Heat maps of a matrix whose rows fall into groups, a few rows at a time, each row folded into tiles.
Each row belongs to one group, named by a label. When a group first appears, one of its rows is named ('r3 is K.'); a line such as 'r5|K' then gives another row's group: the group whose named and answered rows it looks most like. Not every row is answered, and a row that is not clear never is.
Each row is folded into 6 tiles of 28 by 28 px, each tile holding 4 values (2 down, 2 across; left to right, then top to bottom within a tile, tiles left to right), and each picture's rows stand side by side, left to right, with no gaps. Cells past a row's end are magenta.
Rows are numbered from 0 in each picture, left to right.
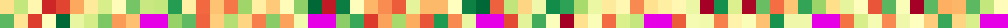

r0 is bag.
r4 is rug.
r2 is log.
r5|rug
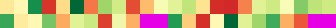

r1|bag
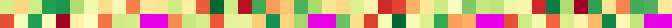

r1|rug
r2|bag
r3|rug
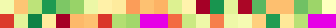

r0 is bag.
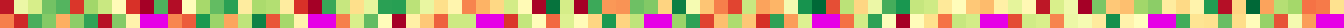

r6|rug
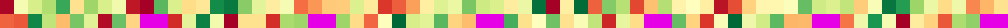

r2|bag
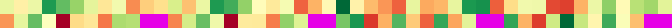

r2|log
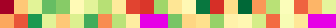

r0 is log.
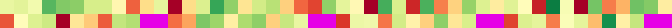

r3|rug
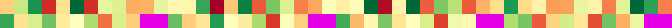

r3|log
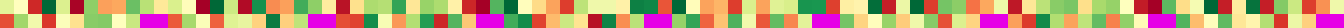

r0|rug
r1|rug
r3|log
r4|log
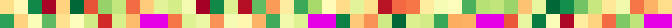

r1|rug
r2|bag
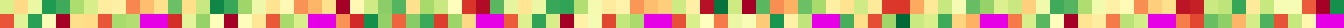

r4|rug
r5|bag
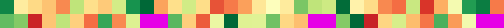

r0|log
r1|bag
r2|log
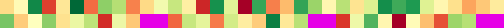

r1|rug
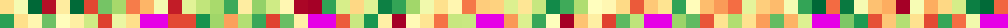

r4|log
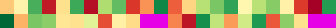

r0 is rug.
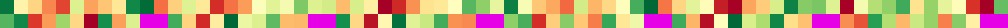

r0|log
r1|bag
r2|bag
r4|bag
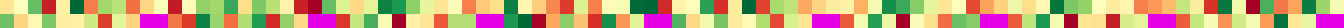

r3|log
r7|rug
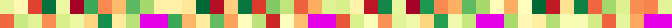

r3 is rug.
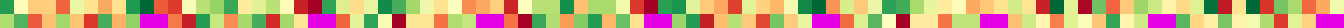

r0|log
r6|rug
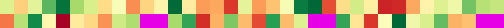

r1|log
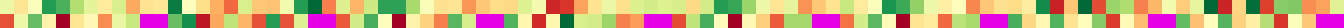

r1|log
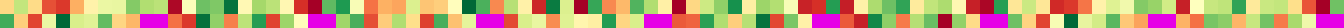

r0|bag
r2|log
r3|rug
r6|bag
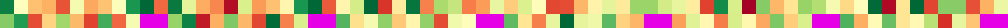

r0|log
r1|log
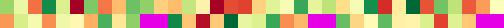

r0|rug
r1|bag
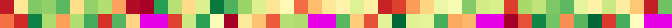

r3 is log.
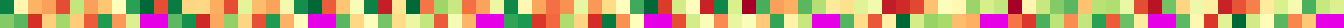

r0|log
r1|log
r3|log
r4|rug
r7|bag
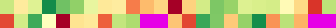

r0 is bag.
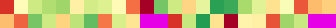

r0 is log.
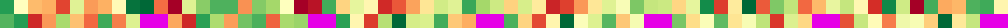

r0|log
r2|bag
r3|bag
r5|rug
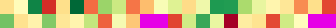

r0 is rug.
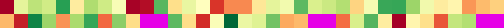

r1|bag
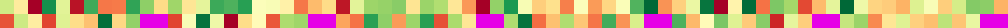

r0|rug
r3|log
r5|log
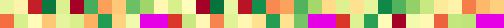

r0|rug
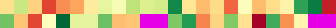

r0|bag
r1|log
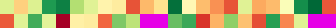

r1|log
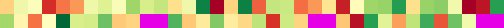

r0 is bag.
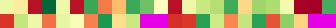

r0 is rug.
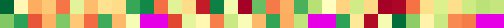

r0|log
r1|rug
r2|bag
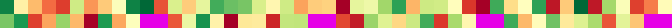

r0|log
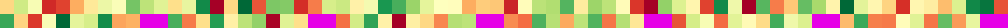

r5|log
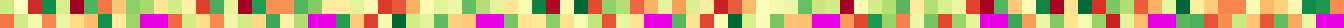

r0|rug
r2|bag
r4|bag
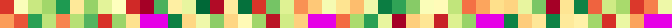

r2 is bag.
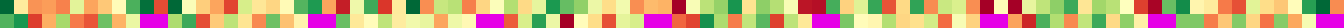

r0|log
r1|log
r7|log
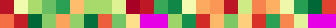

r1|log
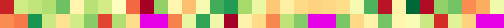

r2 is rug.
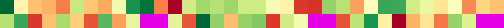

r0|log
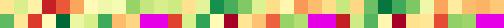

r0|bag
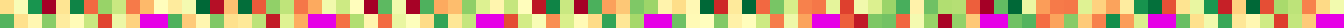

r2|rug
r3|rug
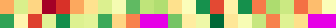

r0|bag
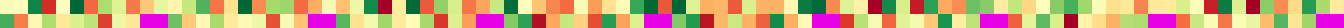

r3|log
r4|log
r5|rug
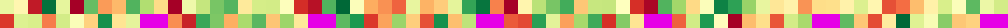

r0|rug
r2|log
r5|bag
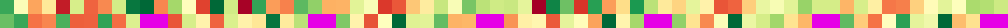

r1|rug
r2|bag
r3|rug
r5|bag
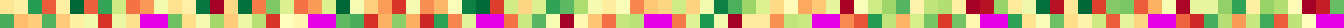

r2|log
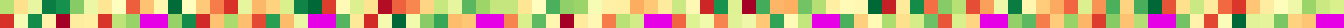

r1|log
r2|bag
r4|rug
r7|bag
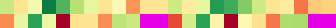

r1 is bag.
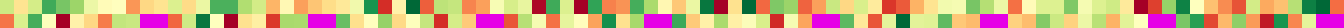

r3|rug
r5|bag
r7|log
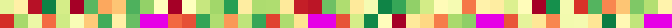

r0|rug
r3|rug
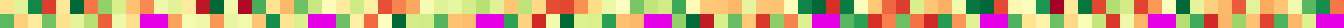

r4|log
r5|log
